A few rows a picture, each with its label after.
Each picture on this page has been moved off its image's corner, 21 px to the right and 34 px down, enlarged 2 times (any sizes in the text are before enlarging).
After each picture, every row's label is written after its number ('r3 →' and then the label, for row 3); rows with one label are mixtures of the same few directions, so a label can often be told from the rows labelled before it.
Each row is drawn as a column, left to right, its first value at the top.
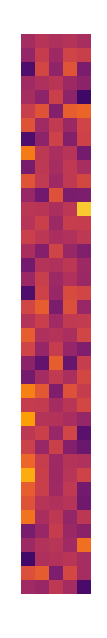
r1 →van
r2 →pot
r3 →pot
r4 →pot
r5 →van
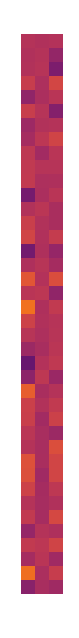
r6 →pot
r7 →van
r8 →pot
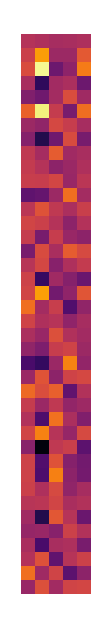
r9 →pot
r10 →pot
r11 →van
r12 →pot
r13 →pot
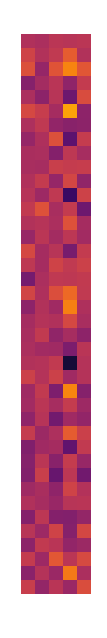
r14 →pot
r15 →van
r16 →van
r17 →pot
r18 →van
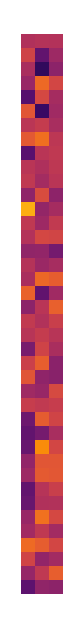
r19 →van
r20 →pot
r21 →pot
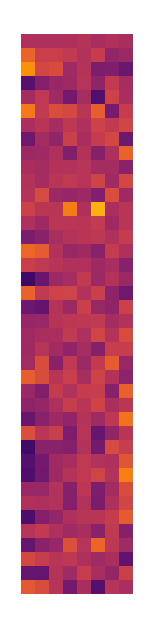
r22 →pot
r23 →pot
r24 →pot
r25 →van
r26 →pot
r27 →van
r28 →pot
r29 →van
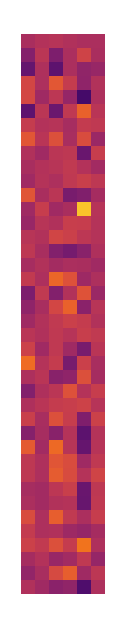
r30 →pot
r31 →van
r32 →pot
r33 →pot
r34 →van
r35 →van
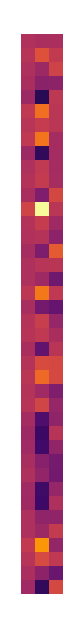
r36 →van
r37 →van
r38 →pot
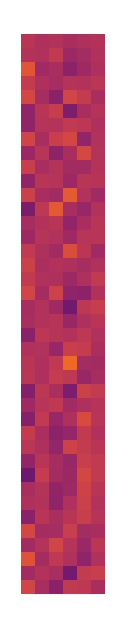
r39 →van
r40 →van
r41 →van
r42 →pot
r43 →van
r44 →pot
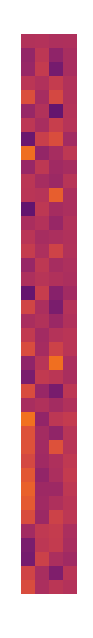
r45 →van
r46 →van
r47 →pot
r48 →van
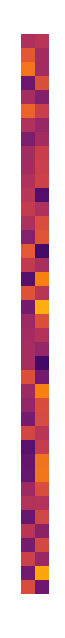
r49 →pot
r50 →pot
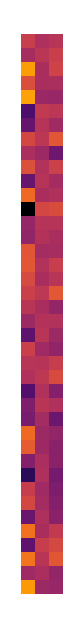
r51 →van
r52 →van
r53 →van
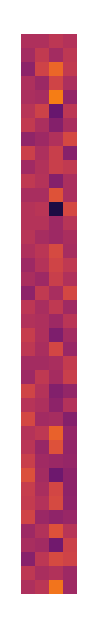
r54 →van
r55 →pot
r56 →van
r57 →van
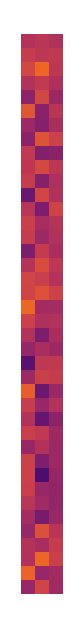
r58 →pot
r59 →van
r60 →van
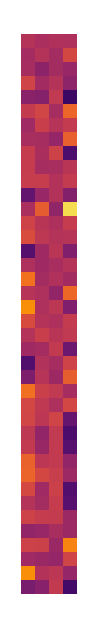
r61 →pot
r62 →van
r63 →van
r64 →van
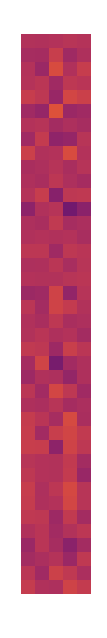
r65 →van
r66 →pot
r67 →pot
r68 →van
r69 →van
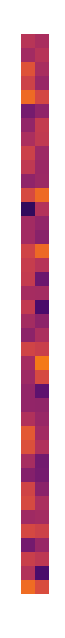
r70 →van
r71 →pot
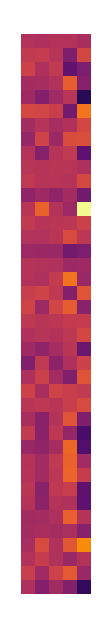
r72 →pot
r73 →van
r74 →pot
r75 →pot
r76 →van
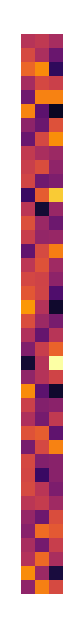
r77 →pot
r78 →van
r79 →pot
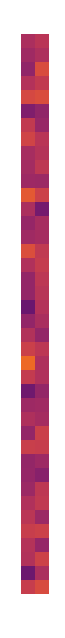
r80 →pot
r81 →van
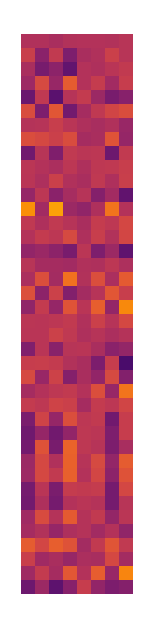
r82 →van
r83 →pot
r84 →van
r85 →pot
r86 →van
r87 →pot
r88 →van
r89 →pot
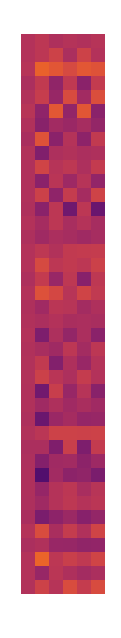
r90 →pot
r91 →van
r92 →pot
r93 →van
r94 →pot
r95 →van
